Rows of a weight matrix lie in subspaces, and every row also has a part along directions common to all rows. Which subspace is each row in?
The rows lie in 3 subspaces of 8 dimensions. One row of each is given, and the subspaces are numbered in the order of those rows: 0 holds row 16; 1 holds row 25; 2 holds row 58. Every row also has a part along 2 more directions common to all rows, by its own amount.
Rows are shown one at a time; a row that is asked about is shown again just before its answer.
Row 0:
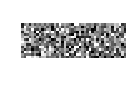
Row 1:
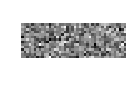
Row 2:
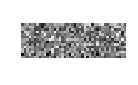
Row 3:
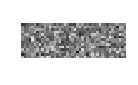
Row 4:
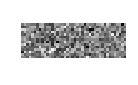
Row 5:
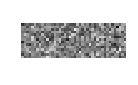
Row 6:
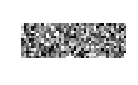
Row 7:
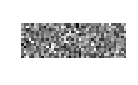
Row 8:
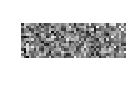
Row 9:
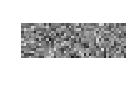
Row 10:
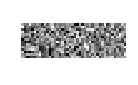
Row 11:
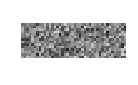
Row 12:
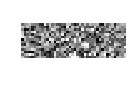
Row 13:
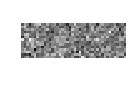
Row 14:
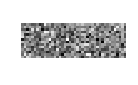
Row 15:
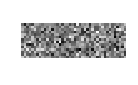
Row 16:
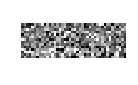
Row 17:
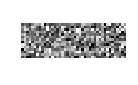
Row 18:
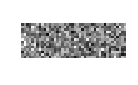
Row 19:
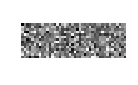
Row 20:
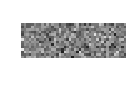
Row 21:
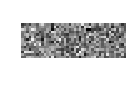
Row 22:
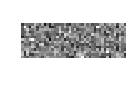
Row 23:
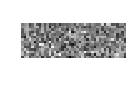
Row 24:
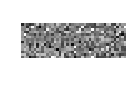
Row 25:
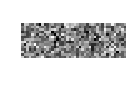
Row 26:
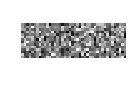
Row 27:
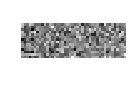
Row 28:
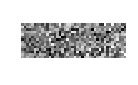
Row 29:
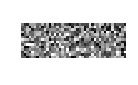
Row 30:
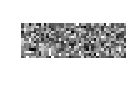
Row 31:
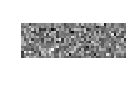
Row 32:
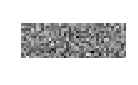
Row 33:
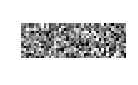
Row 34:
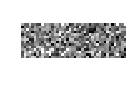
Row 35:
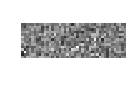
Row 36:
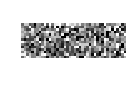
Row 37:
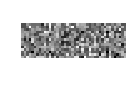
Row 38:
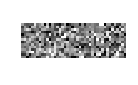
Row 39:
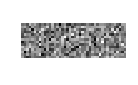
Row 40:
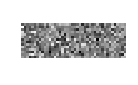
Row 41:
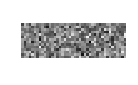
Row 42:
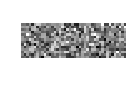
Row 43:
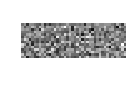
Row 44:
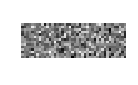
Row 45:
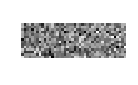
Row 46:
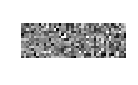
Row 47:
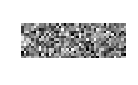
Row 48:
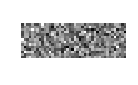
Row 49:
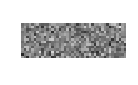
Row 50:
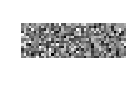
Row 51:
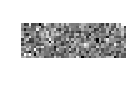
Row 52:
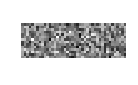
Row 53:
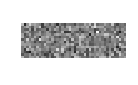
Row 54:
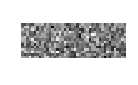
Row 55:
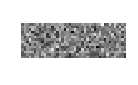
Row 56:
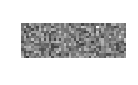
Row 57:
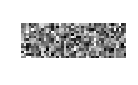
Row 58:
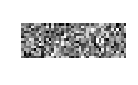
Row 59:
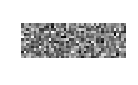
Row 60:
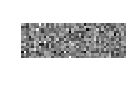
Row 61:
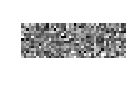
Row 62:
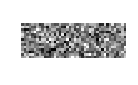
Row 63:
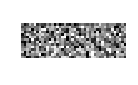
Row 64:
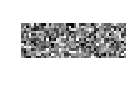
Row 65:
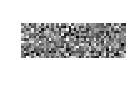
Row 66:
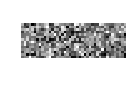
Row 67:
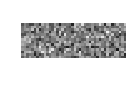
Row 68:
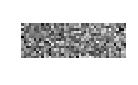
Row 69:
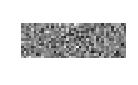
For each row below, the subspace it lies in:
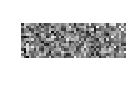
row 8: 1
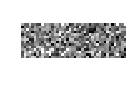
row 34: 2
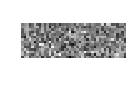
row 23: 1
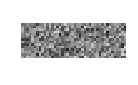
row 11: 0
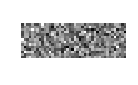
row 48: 0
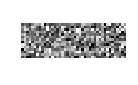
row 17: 0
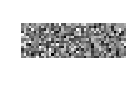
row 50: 0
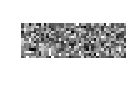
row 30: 1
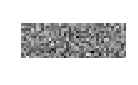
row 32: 2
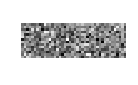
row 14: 2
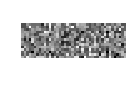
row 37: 0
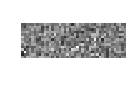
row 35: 0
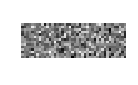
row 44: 2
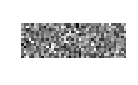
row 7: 1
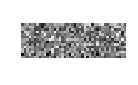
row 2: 1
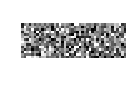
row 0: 1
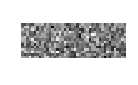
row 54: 1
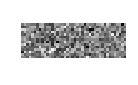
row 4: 2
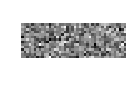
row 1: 2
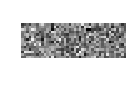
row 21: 0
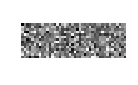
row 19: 0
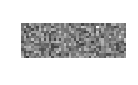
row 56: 1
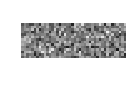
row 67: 2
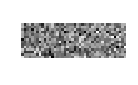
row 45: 0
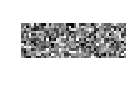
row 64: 1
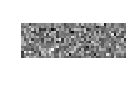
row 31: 1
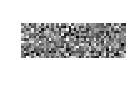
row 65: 2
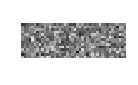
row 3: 0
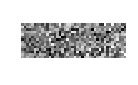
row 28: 2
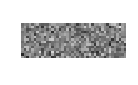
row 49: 1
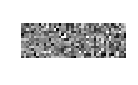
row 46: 2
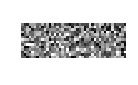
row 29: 0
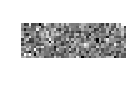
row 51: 2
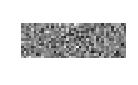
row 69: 1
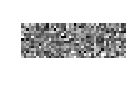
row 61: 2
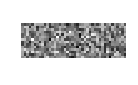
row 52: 1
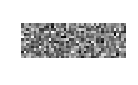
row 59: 2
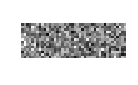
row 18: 0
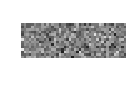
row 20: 0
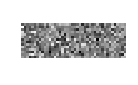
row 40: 0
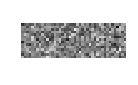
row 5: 0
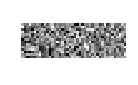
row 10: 1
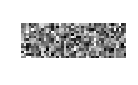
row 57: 1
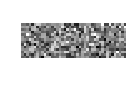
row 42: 1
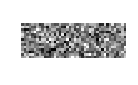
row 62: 2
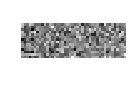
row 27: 1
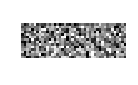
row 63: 0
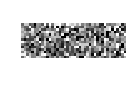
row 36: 0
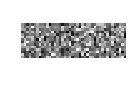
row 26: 2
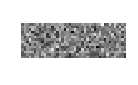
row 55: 1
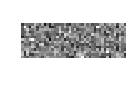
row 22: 1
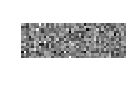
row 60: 1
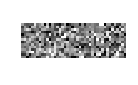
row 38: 0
